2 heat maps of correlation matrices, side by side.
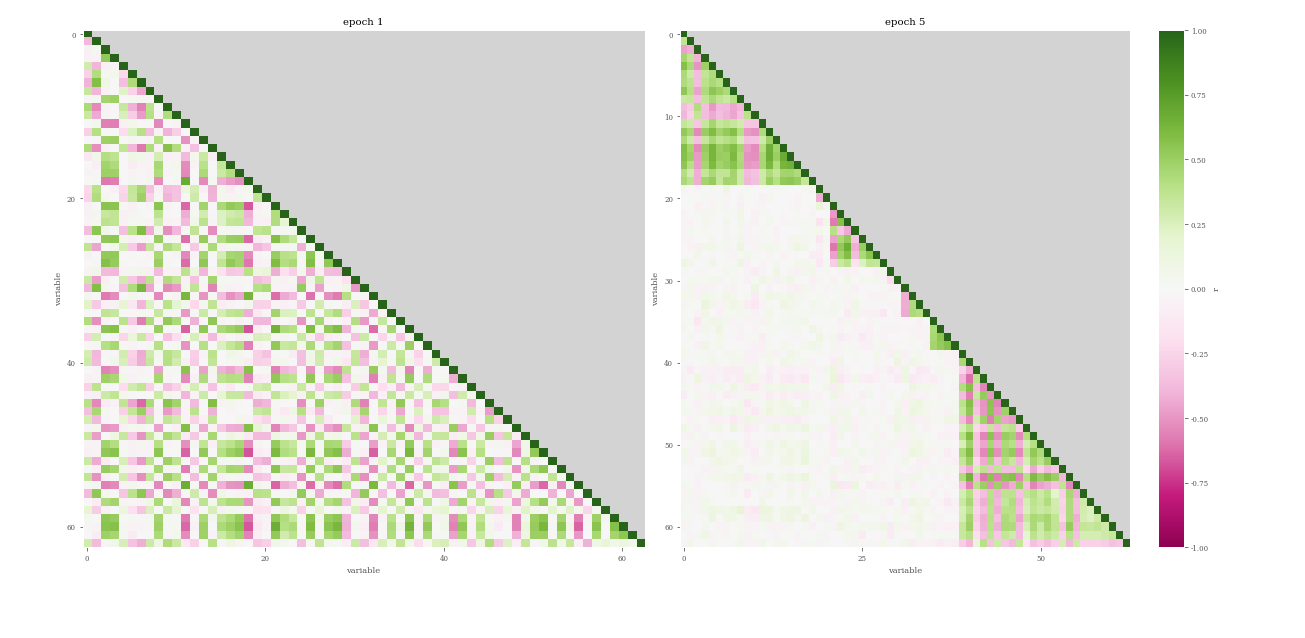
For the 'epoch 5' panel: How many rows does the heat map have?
63
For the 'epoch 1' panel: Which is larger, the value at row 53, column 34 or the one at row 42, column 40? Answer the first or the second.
the first
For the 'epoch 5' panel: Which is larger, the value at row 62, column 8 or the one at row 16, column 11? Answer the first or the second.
the second
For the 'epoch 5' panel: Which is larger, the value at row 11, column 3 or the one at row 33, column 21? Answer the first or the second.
the first
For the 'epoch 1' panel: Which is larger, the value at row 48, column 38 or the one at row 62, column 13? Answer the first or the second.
the second
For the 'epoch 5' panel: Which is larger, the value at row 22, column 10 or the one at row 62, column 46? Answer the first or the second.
the first
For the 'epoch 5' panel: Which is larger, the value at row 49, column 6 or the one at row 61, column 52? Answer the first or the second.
the second
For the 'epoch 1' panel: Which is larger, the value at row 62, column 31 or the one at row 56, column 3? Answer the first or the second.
the second
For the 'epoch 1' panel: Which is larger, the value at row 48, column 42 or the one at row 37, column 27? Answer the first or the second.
the second
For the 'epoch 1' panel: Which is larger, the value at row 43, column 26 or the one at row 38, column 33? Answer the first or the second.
the second
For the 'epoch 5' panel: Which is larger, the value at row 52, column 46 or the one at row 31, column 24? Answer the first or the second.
the first
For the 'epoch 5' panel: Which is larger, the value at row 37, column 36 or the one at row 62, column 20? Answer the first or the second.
the first
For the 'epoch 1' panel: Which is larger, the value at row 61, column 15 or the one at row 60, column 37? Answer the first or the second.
the first
